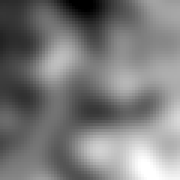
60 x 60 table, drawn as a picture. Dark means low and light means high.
Slope: up to the bottom right. Ninth with the highest average: bottom right. Average level on the scale: 50%. Grain: smooth. Lone odd cells: none.
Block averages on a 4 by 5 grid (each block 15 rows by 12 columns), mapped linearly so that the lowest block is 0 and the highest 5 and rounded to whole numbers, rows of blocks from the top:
0 1 0 2 3 / 1 3 2 3 3 / 1 2 1 2 3 / 2 2 3 5 5
